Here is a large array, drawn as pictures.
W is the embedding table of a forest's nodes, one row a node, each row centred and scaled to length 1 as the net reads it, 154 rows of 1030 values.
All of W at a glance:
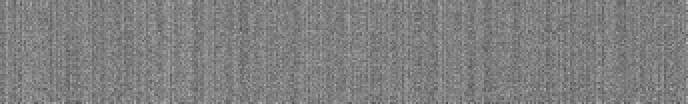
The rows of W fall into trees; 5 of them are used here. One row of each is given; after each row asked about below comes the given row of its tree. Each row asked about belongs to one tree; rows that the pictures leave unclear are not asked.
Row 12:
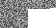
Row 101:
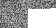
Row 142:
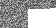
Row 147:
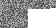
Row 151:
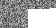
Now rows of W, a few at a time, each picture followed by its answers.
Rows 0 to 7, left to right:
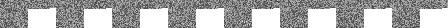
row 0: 12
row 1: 101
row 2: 142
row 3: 142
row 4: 147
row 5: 147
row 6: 151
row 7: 147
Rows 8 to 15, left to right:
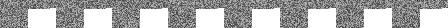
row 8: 142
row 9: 142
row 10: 101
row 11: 151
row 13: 151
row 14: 147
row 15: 151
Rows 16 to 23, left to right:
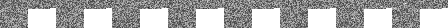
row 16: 101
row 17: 142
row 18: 151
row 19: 12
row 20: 12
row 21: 147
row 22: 12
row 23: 142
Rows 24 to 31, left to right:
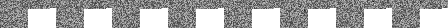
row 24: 142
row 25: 101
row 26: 147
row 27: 12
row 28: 142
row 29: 12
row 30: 12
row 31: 147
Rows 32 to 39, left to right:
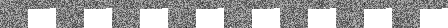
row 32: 142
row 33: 147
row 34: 101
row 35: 147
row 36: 142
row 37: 147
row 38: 12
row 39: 151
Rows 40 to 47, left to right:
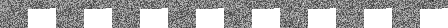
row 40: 147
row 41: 142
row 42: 147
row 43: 147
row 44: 142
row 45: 12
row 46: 142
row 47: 142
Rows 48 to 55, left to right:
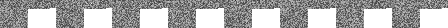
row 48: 101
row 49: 12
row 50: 101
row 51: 101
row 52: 151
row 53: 147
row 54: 101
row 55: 151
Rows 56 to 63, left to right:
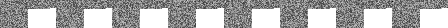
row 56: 142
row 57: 101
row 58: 101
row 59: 151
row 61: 147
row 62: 142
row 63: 151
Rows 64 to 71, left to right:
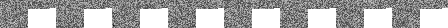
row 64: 147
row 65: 151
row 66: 142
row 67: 147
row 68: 101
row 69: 151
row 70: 12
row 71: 12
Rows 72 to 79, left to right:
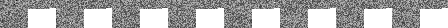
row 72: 151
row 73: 142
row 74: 147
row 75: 151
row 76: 151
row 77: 142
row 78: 142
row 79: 12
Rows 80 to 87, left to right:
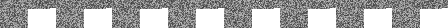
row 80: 101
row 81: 142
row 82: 142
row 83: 101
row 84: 12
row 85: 147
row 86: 142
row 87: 142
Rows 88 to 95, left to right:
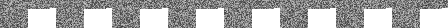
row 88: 151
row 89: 101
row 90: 151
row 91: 12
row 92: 142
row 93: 147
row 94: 12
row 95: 142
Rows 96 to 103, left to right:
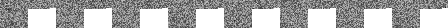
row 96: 12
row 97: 142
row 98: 142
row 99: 151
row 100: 151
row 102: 142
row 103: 151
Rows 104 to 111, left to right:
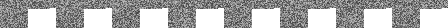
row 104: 147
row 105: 151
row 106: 147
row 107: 101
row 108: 142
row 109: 151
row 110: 142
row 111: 151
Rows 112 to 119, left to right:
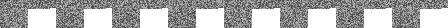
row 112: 101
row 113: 151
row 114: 151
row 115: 147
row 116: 101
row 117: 101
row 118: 147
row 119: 151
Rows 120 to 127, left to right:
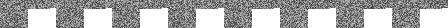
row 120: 151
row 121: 147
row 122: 151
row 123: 12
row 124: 12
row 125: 142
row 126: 151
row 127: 101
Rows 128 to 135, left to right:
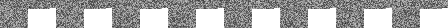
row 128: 101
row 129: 142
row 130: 151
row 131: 151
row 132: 12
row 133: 12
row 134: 12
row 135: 147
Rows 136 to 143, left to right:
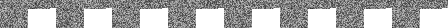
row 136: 101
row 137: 12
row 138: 142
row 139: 101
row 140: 147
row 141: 101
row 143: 101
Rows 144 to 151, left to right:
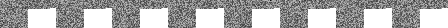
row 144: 142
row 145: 151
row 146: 147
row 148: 147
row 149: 151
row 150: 142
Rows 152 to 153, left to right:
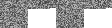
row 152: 101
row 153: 151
